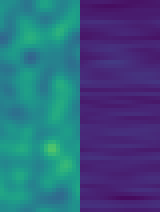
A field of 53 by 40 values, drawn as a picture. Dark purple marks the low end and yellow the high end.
It is made of 1 by 2 panels. Panel 1,1: middling, blotchy. Panel 1,2: very low, streaked across, faint in contrast.
